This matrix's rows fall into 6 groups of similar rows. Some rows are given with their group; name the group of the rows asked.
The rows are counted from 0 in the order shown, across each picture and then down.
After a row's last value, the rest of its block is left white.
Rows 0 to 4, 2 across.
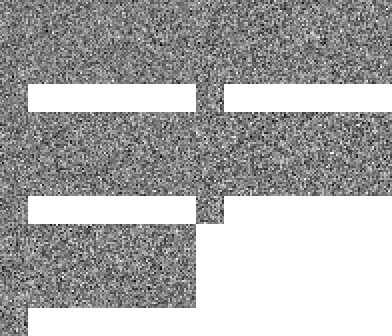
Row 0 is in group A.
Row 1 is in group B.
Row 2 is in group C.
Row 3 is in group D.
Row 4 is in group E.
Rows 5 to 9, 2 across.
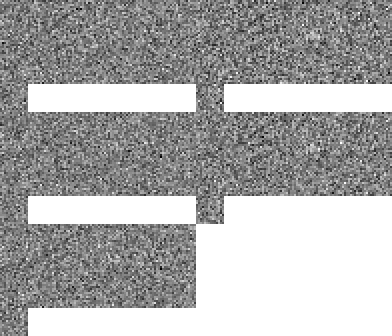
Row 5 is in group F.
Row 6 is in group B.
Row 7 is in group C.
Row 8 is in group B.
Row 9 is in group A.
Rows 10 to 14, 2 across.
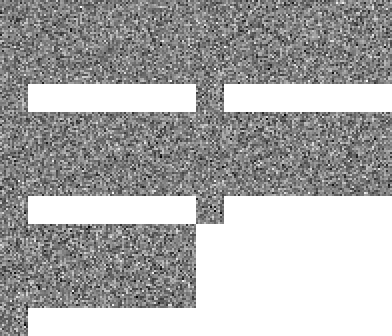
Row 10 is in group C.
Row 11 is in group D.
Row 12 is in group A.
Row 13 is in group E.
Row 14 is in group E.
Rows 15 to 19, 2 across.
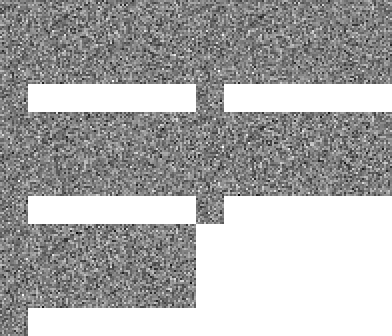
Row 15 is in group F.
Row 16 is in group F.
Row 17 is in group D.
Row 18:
F
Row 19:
F
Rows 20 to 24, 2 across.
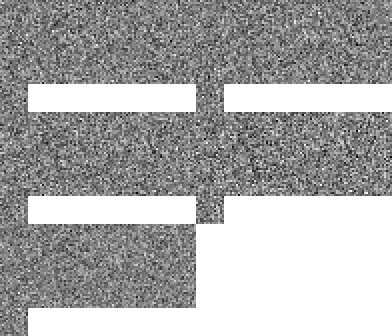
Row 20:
F
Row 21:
A
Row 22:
C
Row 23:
C
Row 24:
D
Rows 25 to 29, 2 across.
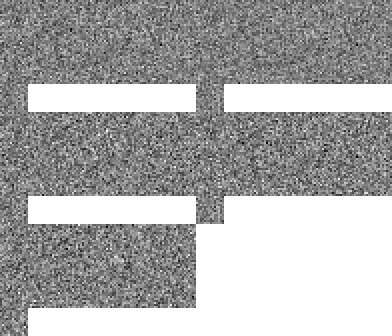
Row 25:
C
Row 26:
C
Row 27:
F
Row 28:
C
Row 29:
B
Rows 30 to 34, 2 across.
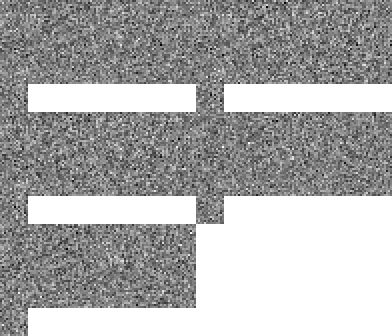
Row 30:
E
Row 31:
E
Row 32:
E
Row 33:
F
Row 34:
B
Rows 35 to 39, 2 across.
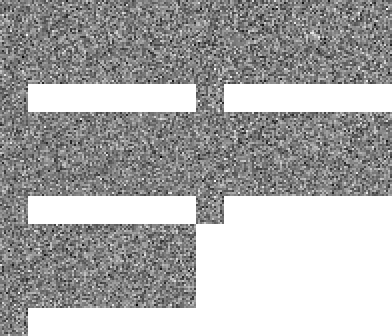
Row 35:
F
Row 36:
B
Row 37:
C
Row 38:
D
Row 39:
D
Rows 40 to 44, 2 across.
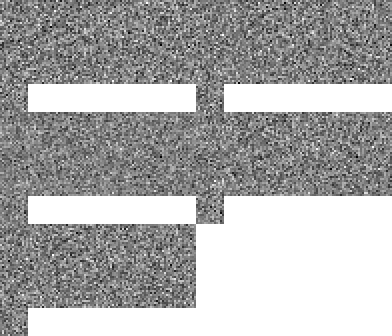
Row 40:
D
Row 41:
F
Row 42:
E
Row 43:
E
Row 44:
F
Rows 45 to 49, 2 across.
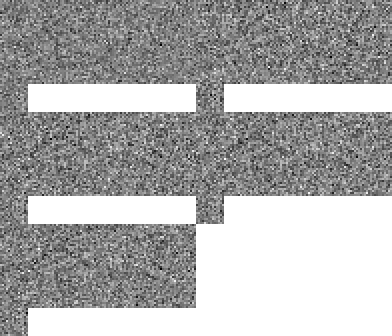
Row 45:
C
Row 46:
E
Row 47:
D
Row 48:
D
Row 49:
D
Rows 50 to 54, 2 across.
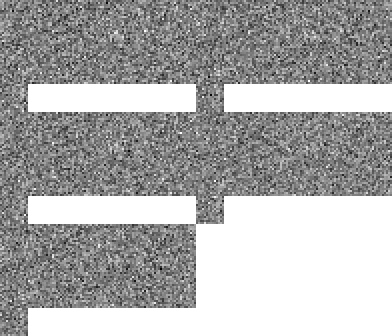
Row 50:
B
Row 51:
A
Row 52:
B
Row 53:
D
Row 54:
A
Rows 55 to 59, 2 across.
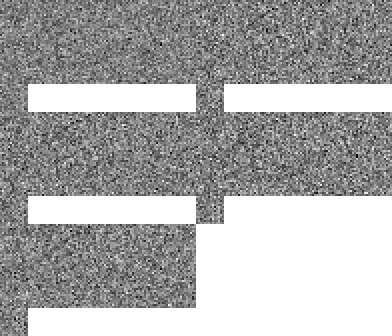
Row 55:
C
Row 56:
F
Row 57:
F
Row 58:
C
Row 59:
E
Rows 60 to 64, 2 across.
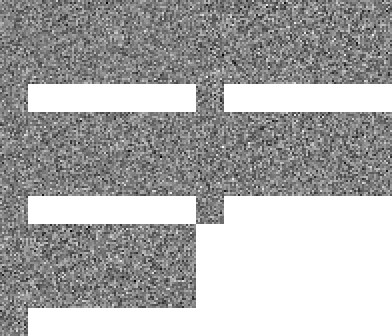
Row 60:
B
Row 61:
E
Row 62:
C
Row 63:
F
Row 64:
E
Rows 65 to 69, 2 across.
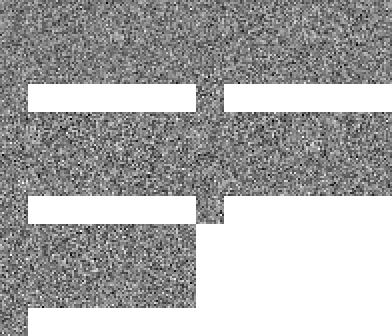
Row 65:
B
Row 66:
A
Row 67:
E
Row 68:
B
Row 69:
F
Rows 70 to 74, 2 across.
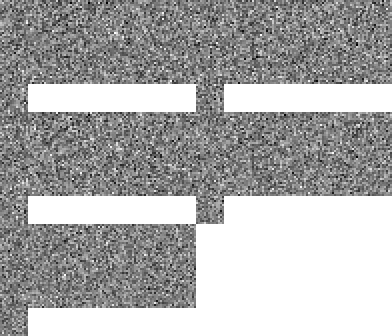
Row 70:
B
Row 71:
C
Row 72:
E
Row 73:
D
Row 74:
F
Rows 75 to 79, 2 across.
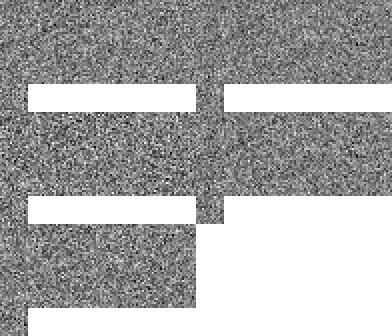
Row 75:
D
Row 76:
A
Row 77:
F
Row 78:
A
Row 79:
E
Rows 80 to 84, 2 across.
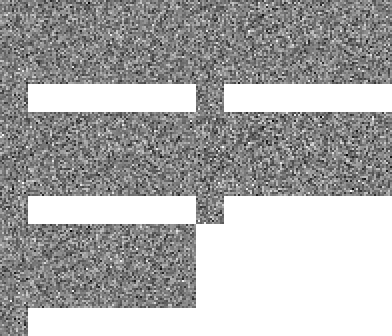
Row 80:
E
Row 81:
F
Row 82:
A
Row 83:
F
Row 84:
E
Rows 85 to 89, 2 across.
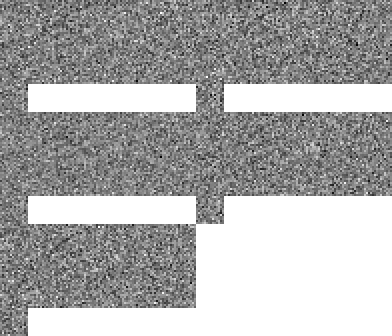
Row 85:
D
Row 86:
E
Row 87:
D
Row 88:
B
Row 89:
F
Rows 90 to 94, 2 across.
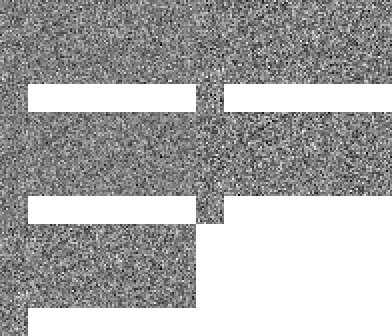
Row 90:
C
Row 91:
E
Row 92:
A
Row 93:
F
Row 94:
E
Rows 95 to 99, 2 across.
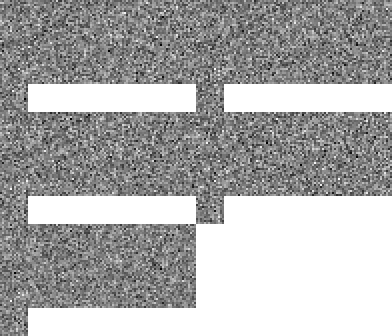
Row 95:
D
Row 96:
A
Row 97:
E
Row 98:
C
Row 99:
E
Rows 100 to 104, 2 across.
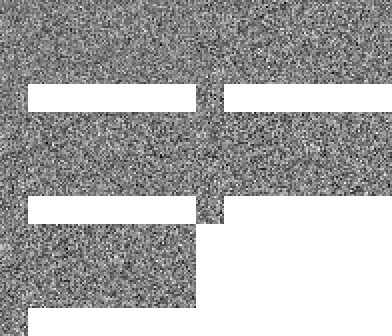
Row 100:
C
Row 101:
E
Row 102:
A
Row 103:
B
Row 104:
B
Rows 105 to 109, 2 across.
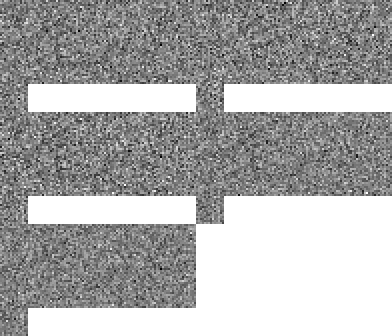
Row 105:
C
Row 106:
E
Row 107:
C
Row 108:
C
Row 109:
A
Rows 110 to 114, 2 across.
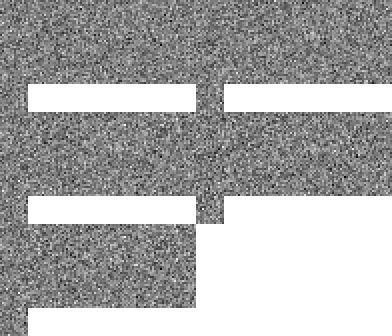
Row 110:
C
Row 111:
B
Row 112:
D
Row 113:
A
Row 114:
D
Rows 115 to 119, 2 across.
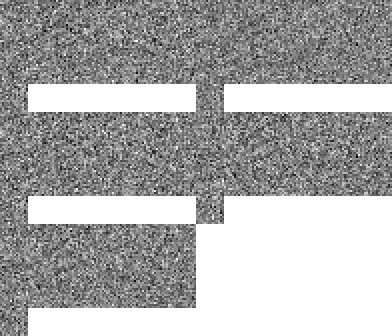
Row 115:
D
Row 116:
C
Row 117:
D
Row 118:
E
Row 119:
E
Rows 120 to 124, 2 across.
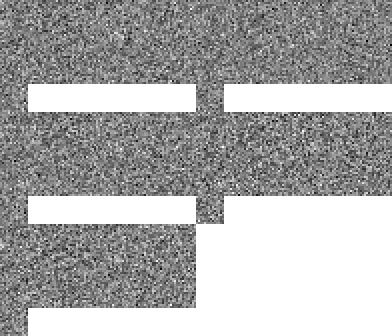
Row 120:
B
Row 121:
F
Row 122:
E
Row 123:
F
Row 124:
D
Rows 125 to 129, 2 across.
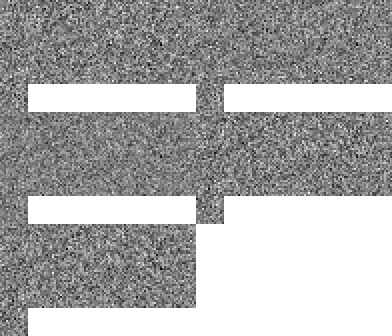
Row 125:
E
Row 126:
C
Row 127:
A
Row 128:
A
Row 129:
A
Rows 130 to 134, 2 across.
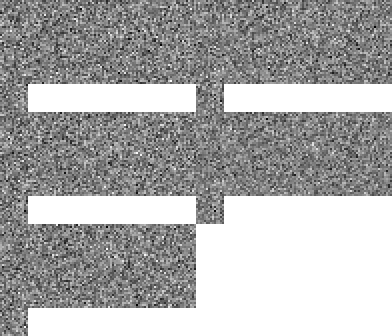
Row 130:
C
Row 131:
E
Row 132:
D
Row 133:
E
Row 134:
B
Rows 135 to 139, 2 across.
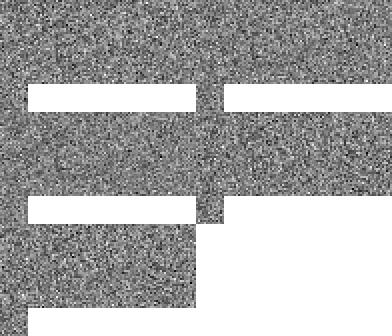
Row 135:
D
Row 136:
C
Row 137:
C
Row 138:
F
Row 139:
F
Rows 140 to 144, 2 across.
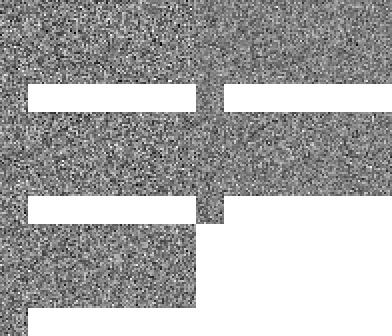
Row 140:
C
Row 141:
C
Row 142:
E
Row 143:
F
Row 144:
D
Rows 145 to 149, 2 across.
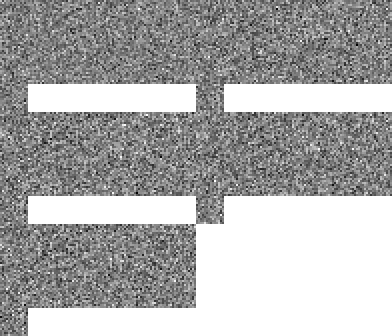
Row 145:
F
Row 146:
C
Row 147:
D
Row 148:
B
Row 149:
D
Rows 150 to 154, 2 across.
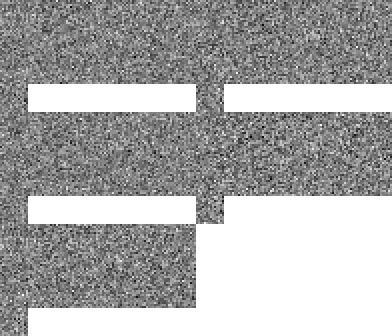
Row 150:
E
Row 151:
B
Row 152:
C
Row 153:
D
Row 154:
E
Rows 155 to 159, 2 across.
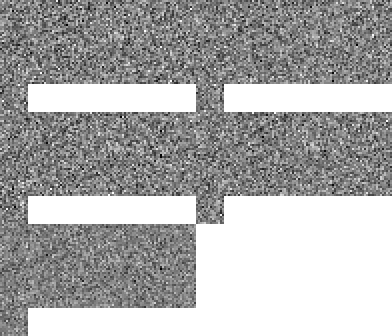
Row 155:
B
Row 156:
D
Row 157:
A
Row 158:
B
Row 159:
A
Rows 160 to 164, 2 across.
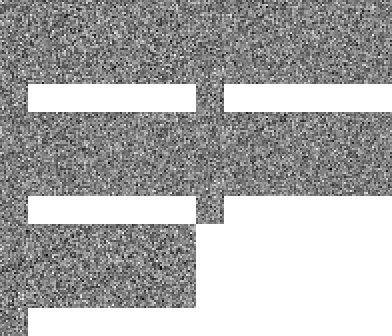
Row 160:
F
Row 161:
E
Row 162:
D
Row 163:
E
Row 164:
A
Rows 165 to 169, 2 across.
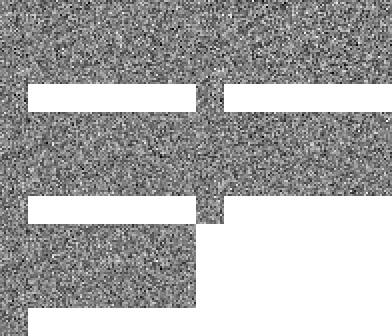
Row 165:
E
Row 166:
E
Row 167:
A
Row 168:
B
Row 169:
A
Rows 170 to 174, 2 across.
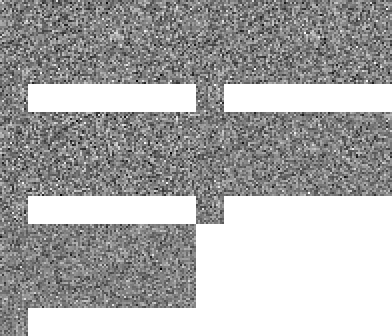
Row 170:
B
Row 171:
B
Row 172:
F
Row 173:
A
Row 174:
C
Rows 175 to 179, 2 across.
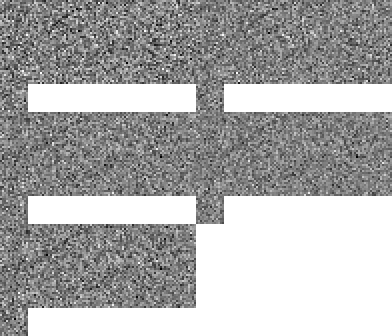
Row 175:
F
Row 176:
F
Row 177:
A
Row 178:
A
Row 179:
A
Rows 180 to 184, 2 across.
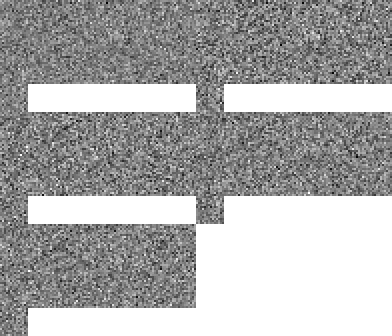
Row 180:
B
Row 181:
B
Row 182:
F
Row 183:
A
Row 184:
D
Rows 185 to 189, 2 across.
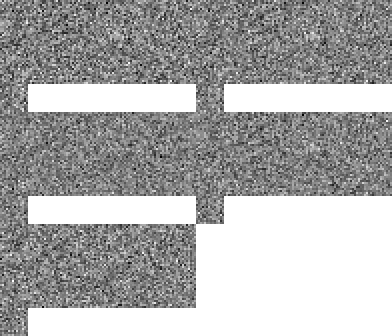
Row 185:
B
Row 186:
B
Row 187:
A
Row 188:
B
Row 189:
C
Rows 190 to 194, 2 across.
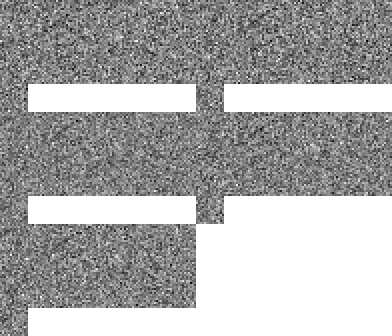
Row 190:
D
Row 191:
F
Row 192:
F
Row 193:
B
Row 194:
F
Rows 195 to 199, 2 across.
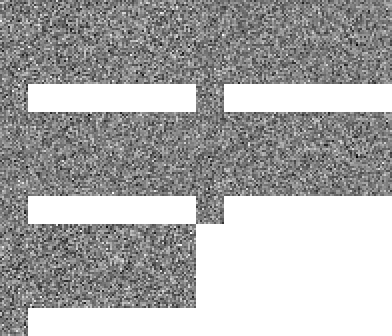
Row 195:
D
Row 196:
A
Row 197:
E
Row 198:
A
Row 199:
B
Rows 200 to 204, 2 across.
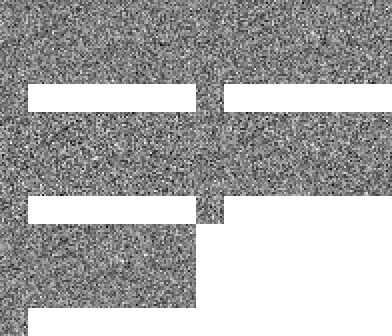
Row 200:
A
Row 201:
B
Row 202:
F
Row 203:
E
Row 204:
B
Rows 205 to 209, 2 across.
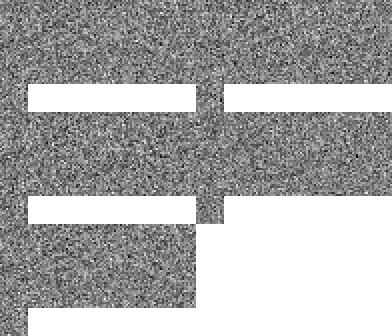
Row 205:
D
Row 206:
E
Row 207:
A
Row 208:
C
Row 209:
D
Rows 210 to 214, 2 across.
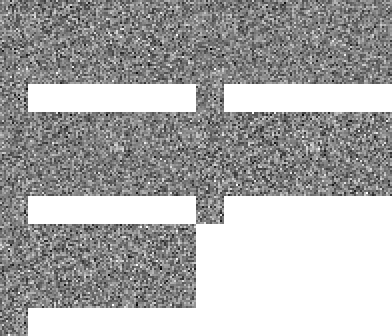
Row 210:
E
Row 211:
E
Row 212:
B
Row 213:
B
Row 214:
D
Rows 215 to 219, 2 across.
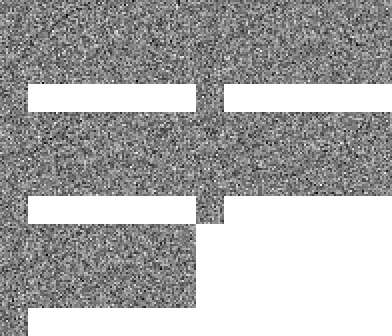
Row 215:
F
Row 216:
A
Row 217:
D
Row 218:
C
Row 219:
A
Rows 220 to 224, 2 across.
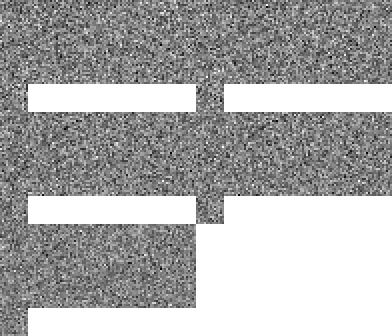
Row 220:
D
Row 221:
E
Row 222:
F
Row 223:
F
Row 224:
C
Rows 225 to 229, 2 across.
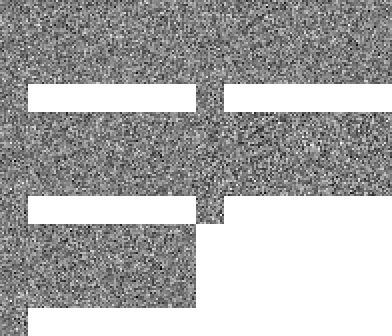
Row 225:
D
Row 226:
E
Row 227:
E
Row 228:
B
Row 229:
E
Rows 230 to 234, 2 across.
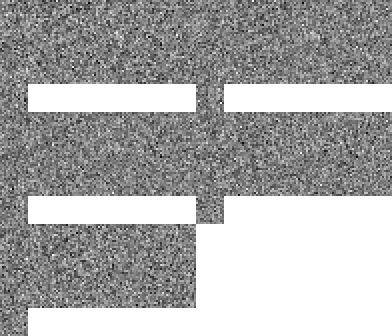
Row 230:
E
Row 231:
B
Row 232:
A
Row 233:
C
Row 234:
F
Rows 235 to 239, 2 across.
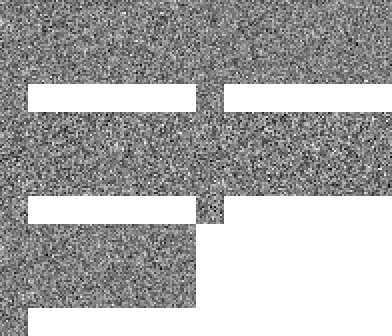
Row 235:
D
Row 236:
C
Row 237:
B
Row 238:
E
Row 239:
A
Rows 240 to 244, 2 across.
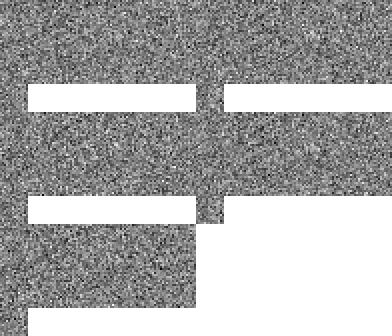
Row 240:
D
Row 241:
B
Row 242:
F
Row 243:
B
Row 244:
A
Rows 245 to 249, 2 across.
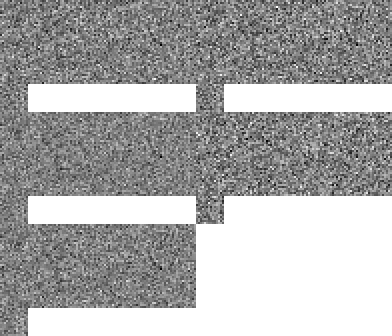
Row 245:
C
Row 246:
C
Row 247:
C
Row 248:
D
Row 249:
C
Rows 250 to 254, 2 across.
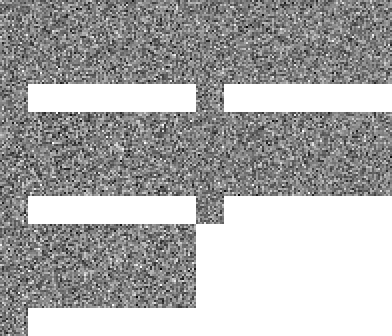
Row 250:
F
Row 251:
D
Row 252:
B
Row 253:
F
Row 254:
D
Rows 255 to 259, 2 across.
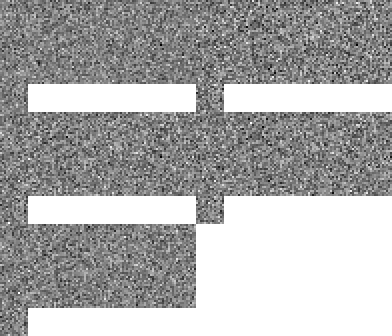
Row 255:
E
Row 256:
D
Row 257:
D
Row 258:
D
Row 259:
D
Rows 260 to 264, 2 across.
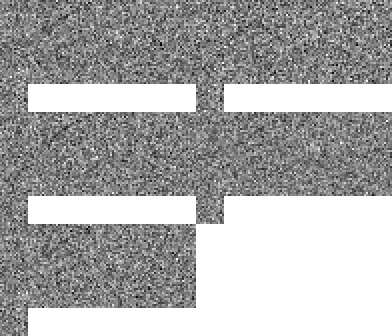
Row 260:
E
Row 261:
D
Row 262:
F
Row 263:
B
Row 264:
E
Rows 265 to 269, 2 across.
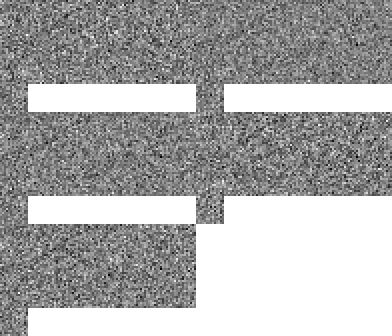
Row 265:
F
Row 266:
A
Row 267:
A
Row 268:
E
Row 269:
D
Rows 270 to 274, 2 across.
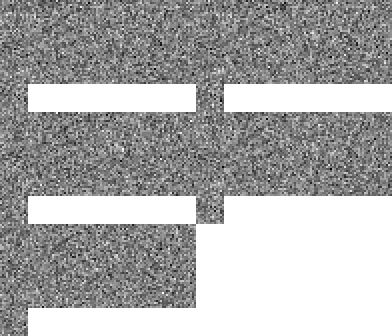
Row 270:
E
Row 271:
E
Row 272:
B
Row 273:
E
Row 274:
F
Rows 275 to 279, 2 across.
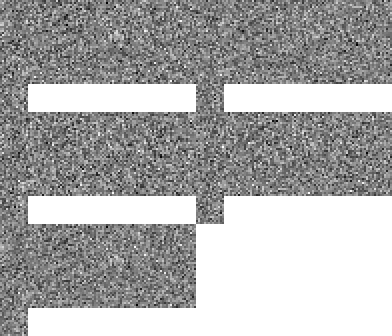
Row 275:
B
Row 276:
C
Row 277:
A
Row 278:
F
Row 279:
B
